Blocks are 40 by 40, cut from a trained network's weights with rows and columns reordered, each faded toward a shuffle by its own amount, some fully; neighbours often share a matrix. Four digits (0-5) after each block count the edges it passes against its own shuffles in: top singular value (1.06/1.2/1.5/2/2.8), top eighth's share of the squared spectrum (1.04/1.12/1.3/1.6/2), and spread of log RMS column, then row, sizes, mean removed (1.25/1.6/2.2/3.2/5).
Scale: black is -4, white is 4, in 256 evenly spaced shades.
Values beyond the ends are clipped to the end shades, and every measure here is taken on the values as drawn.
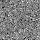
0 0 0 0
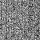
2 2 0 1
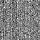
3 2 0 1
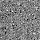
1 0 0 0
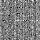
3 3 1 2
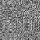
3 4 2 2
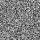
0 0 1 0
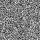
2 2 0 0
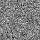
2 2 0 0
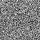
0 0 0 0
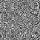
3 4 2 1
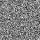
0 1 0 0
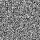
1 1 0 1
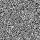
0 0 0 0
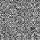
3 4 2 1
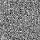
2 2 1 0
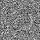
2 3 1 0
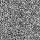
1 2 0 0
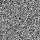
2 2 0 0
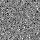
0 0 0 0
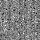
2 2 0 1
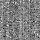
2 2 0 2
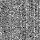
2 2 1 1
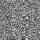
3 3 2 1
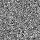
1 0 0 0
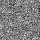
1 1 0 0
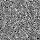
0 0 0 0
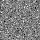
0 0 0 0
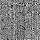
2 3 0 2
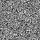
0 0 0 0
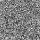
2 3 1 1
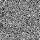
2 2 1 0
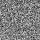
1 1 0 0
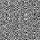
4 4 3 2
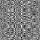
4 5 3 1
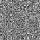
3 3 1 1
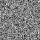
1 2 0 0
